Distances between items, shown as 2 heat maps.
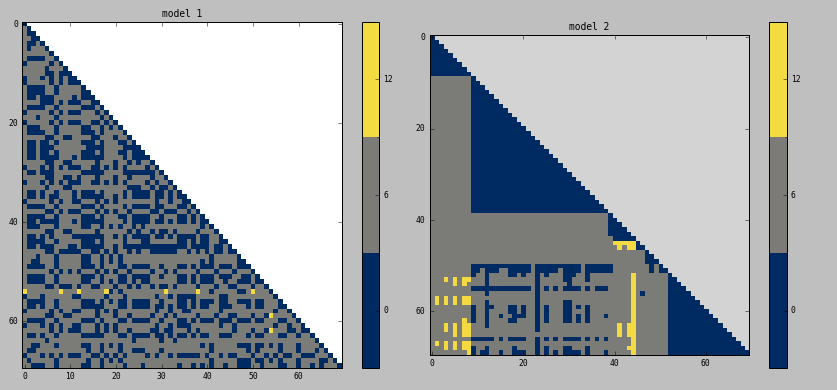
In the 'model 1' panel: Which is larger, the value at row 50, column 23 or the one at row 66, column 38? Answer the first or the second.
the second
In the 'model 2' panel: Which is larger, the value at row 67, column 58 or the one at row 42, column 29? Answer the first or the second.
the second
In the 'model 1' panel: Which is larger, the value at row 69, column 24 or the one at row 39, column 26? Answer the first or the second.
the first
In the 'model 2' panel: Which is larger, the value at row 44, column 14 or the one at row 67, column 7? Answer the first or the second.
the second
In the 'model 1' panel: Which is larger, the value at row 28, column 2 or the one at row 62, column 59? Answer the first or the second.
the first
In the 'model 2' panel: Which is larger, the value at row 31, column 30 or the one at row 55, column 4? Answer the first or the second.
the second
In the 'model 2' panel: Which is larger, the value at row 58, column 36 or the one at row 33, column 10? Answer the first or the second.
the first
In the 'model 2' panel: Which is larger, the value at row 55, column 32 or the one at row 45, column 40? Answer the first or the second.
the second
